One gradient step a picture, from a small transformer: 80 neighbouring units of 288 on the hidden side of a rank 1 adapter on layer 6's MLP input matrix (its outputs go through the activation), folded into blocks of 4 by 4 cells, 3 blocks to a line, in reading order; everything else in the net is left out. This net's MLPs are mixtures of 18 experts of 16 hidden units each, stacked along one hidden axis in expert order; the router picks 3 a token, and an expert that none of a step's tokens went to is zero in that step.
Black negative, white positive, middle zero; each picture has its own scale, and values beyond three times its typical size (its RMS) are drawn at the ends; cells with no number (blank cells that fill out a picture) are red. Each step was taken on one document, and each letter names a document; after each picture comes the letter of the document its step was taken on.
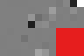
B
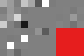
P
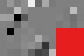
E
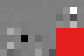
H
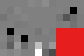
H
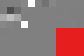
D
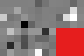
H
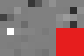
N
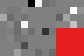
N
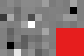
E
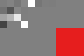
D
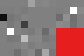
N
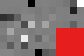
B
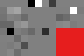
N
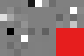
N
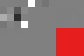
D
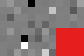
B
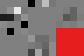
E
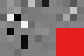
E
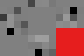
H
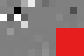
E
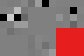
E
